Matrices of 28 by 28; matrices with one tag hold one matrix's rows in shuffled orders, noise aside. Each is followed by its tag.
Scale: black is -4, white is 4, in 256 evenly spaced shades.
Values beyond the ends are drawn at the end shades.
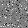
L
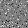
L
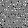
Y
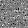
Y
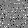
Y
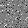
L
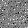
Y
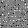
Y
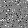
L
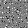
L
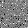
Y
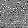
Y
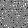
Y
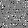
Y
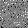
Y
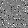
Y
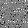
Y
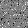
Y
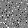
L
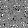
Y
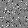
L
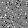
L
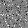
L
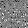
Y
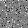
L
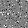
L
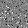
L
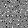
L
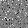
L
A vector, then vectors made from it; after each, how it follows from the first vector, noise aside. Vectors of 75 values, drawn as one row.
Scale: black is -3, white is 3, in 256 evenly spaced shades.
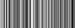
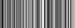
reversed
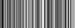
reversed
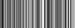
reversed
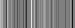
partly zeroed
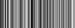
negated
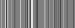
partly zeroed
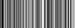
reversed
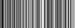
reversed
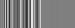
partly zeroed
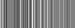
partly zeroed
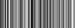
negated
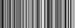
reversed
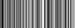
reversed
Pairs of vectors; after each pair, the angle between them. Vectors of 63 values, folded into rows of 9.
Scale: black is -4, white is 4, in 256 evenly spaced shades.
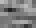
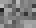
orthogonal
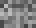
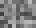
orthogonal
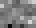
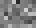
partly opposed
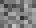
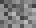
nearly parallel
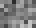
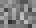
partly opposed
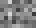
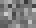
partly aligned
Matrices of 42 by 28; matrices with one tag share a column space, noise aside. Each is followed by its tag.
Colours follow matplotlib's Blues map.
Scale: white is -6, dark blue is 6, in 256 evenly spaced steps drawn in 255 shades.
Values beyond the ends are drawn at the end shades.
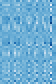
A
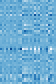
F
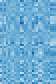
A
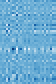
F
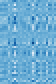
A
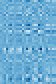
F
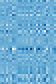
F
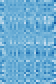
A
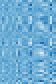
A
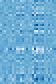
F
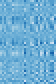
A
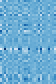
F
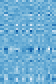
F
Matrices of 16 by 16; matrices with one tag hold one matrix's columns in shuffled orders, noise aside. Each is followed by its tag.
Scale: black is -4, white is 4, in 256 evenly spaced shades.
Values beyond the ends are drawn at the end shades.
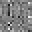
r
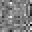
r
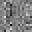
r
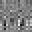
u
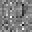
r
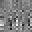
u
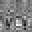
u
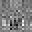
u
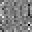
r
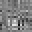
u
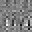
u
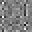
r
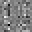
r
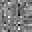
r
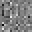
r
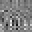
u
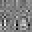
u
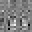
u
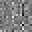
r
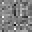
r
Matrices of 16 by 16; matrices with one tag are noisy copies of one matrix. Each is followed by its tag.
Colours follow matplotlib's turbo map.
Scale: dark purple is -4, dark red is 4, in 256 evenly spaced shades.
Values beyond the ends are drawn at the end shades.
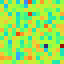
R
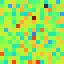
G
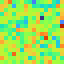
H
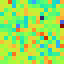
H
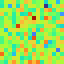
G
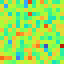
R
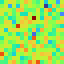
G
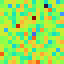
G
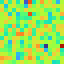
R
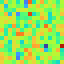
R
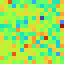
H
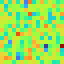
R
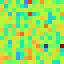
R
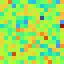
H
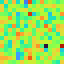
R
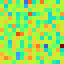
R
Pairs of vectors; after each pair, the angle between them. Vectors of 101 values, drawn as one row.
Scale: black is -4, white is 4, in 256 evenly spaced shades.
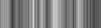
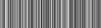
orthogonal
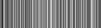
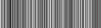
orthogonal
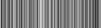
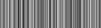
partly opposed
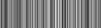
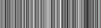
partly aligned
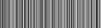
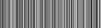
nearly parallel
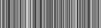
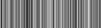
nearly opposite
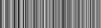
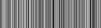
partly aligned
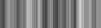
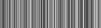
orthogonal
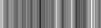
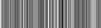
partly aligned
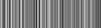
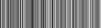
orthogonal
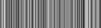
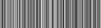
partly opposed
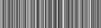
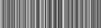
nearly parallel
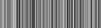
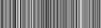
partly opposed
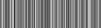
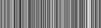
partly aligned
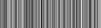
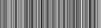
nearly parallel
